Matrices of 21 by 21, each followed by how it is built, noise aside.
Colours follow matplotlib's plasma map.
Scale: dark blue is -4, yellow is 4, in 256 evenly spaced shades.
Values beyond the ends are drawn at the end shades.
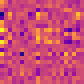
low rank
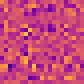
low rank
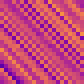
Toeplitz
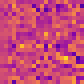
low rank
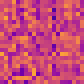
low rank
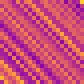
Toeplitz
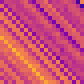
Toeplitz
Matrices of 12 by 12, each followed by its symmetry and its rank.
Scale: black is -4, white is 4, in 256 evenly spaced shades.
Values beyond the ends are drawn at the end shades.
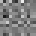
neither, rank two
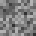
symmetric, full rank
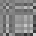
symmetric, rank one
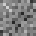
symmetric, full rank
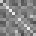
symmetric, full rank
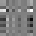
neither, rank one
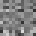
neither, rank two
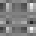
neither, rank one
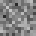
symmetric, full rank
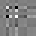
symmetric, rank one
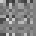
neither, rank two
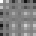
symmetric, rank one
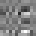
neither, rank two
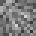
symmetric, full rank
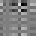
neither, rank one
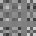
symmetric, rank one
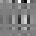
neither, rank one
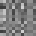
neither, rank two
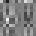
neither, rank two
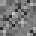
symmetric, full rank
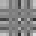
symmetric, rank one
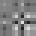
symmetric, rank one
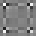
symmetric, rank one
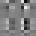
neither, rank one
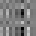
neither, rank one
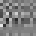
neither, rank two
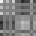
symmetric, rank one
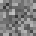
symmetric, full rank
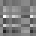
neither, rank one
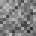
symmetric, full rank
